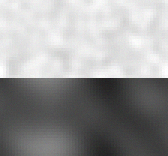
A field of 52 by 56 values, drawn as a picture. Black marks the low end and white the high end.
It is made of 2 by 1 panels. Panel 1,1: very high, blotchy, faint in contrast. Panel 2,1: low, smooth.
